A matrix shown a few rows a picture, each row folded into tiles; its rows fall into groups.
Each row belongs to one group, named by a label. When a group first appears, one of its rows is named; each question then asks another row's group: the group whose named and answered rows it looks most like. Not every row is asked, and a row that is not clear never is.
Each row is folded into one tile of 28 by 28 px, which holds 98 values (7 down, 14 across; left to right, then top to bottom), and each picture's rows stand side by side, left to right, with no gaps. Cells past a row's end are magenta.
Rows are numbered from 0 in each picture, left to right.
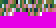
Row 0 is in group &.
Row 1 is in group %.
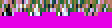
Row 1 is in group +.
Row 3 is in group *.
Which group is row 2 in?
+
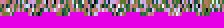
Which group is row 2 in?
%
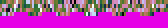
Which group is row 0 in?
%
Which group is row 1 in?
*
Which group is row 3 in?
+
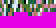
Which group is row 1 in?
&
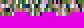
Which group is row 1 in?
%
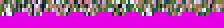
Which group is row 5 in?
+
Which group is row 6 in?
&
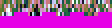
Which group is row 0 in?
+
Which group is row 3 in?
*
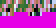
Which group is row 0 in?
%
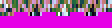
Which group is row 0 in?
*
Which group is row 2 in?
+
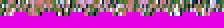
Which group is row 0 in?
&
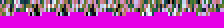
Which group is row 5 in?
+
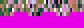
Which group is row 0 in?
&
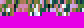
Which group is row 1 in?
+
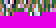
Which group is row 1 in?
+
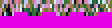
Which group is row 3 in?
*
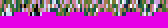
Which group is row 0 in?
+
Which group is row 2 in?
&
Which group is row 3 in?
&
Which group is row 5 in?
%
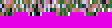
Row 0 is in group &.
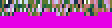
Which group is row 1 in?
*
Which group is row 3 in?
*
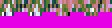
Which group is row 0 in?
+
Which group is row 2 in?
%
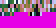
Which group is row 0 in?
*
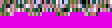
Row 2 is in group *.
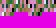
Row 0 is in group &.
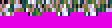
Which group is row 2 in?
+
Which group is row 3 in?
+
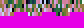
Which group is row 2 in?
&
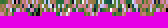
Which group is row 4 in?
*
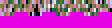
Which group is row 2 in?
&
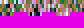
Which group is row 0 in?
*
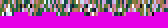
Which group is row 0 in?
+
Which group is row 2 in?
*
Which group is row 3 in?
*
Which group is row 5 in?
%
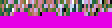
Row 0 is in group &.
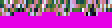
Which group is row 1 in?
%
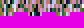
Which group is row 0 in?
%
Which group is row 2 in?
%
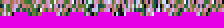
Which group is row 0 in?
%
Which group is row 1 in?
&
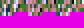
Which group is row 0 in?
%
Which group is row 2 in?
&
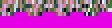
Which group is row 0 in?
%
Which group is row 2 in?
%
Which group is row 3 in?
*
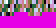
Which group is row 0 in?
*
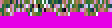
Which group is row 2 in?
%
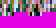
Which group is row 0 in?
%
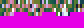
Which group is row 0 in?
&
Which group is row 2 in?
+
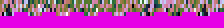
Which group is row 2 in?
&
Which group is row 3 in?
&
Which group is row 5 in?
*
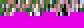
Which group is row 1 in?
+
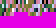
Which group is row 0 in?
&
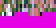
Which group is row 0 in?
+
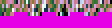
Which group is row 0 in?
&
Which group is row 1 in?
%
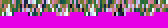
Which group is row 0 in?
+
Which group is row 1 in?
*
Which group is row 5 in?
&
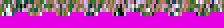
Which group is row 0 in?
+
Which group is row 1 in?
%
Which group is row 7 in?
*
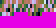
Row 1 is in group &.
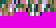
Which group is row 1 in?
%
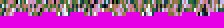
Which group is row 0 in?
&
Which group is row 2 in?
+
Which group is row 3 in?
%
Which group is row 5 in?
+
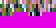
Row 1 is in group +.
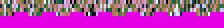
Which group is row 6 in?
+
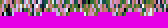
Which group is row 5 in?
&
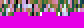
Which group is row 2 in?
+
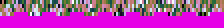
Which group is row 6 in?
*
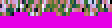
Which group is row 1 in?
%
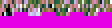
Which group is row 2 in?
&
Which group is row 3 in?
&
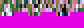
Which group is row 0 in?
+
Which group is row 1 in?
%
